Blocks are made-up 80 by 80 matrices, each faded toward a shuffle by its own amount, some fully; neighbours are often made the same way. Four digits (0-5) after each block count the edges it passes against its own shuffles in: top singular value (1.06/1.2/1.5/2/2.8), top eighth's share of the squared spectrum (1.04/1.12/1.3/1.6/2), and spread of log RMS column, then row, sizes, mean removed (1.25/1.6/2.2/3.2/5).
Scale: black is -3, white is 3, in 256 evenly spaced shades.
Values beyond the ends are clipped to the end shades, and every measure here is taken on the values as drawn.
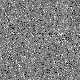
0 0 0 0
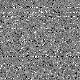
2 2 0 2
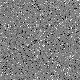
2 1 0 0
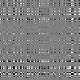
5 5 4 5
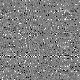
4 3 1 2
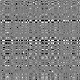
5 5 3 4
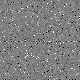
2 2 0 0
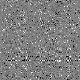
4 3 1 2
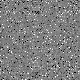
3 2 0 1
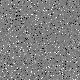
0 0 0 0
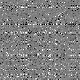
4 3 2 3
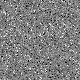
0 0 0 0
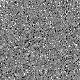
3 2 1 0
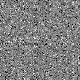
3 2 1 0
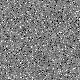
0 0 0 0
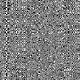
4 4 3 2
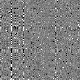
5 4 3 2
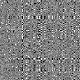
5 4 3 2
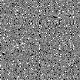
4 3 2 1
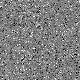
2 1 1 0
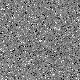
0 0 0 0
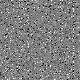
3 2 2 0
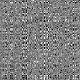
5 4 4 3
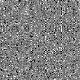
4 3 2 1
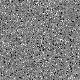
2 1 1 0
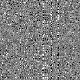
4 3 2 1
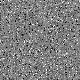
3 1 1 0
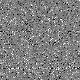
1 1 0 2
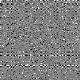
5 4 2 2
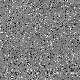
2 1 0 1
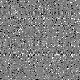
4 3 1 2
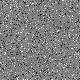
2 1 0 0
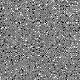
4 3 1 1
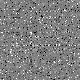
3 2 0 1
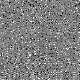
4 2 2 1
